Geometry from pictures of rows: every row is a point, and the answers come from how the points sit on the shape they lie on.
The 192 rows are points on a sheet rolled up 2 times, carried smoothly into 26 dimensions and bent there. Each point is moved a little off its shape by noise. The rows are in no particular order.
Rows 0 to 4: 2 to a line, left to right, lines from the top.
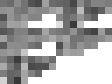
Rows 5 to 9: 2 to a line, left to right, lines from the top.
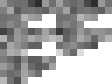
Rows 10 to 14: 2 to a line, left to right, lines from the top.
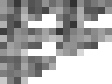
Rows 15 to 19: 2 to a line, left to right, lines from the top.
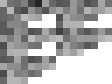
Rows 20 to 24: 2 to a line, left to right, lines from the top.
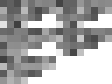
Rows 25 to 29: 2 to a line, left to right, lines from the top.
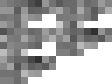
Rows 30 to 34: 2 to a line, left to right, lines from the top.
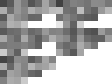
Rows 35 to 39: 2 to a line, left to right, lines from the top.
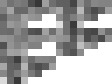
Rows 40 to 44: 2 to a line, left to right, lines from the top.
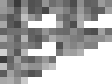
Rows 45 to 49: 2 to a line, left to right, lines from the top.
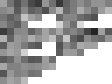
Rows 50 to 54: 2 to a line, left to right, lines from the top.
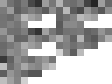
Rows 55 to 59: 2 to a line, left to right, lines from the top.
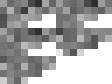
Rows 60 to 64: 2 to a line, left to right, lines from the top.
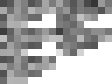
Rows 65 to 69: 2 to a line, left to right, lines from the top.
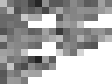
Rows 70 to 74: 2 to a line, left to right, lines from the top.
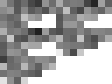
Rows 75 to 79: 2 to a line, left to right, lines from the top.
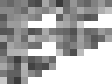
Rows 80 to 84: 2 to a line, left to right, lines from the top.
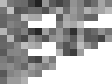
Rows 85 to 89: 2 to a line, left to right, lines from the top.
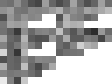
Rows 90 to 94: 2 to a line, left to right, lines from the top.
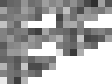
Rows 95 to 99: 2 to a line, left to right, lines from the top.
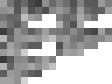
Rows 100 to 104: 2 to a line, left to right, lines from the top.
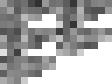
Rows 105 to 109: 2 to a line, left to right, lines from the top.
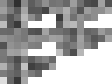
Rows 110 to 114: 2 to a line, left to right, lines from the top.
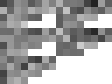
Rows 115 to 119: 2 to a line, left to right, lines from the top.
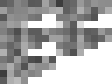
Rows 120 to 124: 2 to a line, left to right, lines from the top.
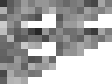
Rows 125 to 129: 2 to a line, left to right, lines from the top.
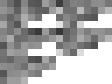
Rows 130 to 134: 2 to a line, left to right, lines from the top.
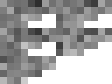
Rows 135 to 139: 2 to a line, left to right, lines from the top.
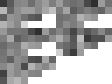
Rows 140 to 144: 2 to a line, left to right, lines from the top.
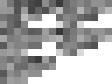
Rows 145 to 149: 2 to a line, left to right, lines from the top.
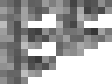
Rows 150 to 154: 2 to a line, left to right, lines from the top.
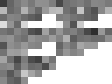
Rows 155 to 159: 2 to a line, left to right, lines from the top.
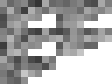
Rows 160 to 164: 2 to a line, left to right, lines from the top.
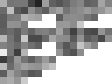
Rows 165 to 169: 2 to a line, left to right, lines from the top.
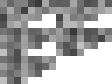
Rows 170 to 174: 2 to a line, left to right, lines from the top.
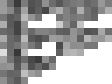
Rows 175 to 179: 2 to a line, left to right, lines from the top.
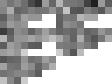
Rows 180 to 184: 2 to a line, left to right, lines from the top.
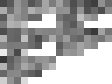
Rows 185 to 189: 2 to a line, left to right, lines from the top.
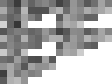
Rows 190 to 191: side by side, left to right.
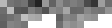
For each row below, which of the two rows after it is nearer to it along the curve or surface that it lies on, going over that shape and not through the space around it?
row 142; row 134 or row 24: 134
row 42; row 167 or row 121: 167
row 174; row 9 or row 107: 107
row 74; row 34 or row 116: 116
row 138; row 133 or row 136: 136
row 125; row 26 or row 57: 26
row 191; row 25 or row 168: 168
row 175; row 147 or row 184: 147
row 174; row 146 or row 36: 146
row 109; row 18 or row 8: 8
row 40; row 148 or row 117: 148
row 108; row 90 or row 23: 90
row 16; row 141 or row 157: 157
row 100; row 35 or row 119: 35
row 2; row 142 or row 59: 142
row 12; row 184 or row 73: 184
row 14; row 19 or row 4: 4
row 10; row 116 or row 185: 185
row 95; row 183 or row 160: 183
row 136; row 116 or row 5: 5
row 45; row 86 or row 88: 86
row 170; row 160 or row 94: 94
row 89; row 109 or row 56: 109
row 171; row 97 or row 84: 84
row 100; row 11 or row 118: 11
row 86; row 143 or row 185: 143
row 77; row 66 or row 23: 23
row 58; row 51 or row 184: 184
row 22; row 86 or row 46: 46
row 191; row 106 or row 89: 89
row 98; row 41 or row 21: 41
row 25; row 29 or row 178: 178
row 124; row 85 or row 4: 4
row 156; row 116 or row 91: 116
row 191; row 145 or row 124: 145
